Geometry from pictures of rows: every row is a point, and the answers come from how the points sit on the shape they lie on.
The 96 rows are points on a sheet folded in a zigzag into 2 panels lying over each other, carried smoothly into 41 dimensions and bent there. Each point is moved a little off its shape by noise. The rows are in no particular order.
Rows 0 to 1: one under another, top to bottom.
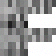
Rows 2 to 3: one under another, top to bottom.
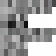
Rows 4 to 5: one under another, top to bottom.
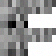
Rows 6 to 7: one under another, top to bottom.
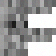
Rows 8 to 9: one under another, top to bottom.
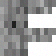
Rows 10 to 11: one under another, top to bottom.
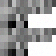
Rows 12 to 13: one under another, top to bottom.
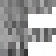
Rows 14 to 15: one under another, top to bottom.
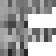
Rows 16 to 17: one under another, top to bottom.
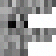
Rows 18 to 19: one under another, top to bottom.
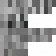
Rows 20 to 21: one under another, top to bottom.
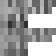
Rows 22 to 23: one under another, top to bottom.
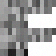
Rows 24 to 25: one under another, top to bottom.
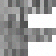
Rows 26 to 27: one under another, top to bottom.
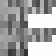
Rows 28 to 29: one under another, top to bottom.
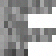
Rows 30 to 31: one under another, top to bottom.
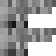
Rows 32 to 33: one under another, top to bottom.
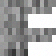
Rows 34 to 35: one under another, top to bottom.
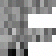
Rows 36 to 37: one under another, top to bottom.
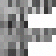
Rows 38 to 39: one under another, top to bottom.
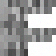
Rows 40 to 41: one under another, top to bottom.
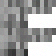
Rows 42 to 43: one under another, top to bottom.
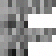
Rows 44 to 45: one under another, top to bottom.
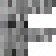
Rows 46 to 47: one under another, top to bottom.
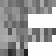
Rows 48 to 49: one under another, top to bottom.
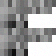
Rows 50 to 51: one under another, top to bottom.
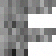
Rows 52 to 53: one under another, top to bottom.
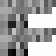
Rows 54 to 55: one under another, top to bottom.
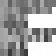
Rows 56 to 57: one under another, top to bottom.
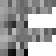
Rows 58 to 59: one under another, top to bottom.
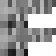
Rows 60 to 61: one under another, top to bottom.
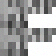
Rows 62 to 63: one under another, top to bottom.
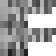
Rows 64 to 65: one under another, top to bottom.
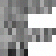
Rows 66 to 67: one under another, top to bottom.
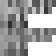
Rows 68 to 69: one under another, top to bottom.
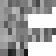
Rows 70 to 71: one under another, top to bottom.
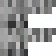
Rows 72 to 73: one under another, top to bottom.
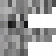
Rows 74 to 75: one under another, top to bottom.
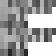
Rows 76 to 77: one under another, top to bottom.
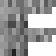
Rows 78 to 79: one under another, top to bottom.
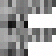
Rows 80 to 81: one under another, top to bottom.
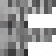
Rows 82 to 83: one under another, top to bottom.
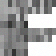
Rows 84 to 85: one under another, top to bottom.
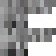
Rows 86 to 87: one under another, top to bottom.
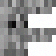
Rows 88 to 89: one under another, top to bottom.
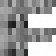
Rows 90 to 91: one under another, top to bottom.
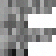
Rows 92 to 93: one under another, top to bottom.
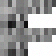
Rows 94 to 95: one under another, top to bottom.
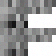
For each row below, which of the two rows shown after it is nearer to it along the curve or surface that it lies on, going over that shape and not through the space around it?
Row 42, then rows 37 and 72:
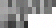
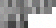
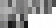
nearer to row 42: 72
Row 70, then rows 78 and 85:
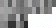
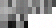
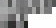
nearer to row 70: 78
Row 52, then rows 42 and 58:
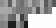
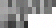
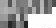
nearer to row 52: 58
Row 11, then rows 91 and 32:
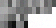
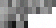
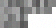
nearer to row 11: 91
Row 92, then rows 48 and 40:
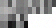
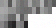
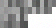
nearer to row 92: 48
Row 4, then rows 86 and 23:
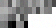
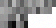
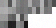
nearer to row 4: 23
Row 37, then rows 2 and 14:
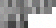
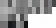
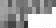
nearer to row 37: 2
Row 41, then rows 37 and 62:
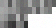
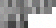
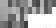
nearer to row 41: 62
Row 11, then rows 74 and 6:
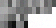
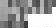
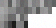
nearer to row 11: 6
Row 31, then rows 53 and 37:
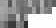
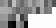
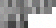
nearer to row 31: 53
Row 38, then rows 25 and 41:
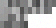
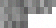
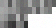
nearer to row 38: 41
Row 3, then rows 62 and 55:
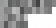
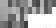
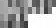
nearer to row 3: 62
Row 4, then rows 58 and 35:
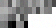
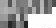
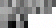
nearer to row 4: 35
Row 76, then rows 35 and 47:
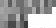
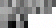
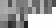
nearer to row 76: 35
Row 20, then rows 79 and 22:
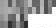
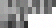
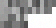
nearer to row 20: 79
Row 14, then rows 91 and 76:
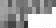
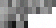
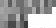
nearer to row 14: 91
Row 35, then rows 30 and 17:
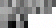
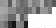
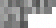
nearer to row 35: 30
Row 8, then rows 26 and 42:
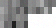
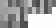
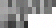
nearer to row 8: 42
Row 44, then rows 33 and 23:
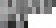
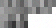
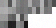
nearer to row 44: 23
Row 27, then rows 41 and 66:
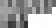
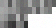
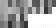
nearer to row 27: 66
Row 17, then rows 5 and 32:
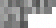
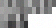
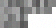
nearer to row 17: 32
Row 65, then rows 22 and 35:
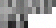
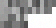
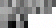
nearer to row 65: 35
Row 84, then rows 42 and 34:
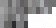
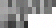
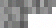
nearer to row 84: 42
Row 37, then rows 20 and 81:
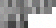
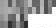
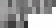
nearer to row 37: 20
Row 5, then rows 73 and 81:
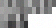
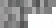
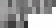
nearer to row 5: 73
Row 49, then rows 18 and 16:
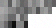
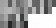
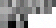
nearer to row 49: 16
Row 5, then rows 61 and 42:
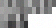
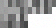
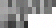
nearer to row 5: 61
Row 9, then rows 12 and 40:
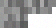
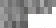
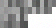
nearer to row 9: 12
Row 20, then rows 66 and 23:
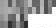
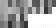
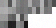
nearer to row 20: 66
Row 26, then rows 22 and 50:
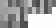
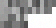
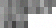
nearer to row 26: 22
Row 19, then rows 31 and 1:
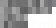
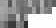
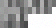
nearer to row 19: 31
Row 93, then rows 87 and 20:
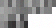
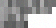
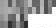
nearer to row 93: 20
